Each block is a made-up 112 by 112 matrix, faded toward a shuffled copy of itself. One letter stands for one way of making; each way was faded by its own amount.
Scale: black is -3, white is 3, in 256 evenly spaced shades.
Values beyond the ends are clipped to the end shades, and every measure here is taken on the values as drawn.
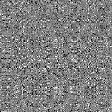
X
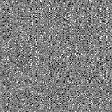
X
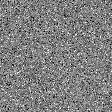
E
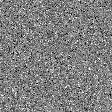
E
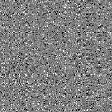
X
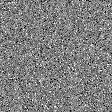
E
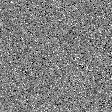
E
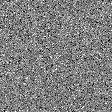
E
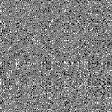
X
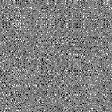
X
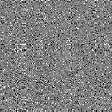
X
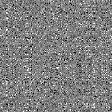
X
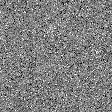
E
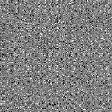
X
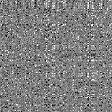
X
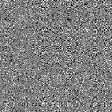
X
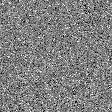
E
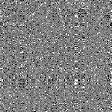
X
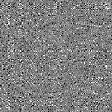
X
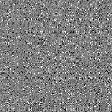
X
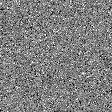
E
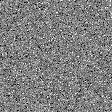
E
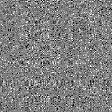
X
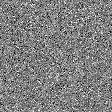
E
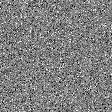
E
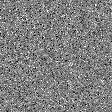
E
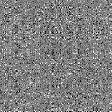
X
